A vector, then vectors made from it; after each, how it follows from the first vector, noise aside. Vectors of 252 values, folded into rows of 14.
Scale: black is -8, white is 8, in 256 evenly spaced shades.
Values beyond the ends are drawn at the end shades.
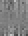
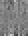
copied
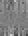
copied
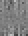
copied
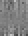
copied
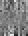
scaled up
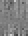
copied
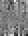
scaled up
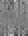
copied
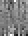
scaled up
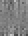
copied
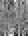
scaled up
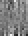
scaled up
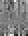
scaled up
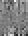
scaled up
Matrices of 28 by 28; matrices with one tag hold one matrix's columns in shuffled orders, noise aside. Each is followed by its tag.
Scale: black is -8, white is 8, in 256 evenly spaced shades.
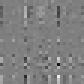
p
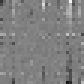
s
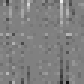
s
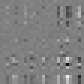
p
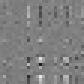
p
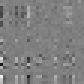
p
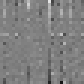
s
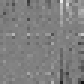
s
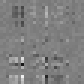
p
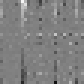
s
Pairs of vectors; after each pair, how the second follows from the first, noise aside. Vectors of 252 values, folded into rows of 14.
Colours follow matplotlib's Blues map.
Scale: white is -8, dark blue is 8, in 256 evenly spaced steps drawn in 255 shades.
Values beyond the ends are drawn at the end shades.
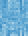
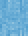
shrunk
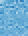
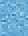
wrapped around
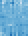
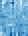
scaled up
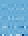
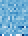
scaled up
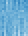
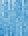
reversed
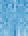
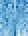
scaled up
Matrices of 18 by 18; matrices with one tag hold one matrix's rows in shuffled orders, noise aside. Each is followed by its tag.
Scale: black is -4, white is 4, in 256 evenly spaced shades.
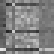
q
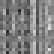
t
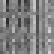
t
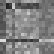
q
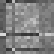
q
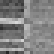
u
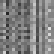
t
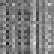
t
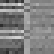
u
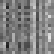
t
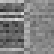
u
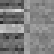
u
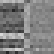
u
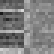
u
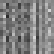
t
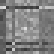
q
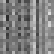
t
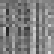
t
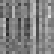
t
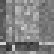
q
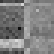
u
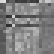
q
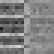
u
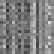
t
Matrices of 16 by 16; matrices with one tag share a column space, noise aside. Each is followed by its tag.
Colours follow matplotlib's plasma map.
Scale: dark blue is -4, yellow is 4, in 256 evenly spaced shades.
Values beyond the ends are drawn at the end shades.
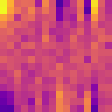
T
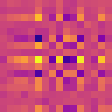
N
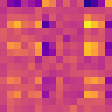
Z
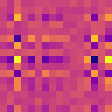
N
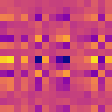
N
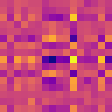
N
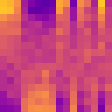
T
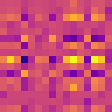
N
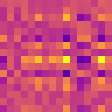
N
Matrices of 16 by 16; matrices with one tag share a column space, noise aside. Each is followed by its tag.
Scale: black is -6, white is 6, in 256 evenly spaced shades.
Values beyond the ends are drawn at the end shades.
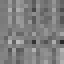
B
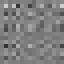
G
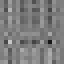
B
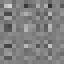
G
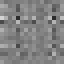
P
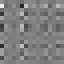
G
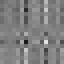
B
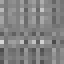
B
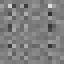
G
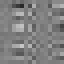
G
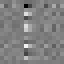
G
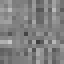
B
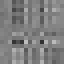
B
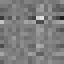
P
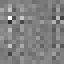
P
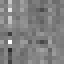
B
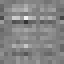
P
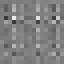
P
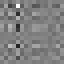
G
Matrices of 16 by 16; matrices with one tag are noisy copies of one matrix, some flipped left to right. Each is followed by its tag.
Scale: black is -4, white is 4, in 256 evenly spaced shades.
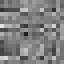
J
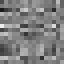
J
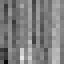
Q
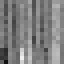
Q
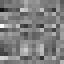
J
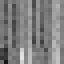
Q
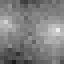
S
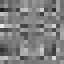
J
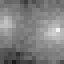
S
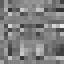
J
